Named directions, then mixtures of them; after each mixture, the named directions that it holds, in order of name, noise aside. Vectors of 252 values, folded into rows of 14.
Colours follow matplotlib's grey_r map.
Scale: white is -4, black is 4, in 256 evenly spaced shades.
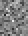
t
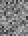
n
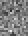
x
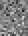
t, x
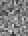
x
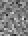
t, x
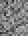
n, t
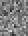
x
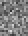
x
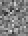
t, x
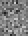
n, x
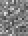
n, t, x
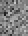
n, t, x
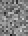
n, x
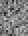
n, t, x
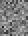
n
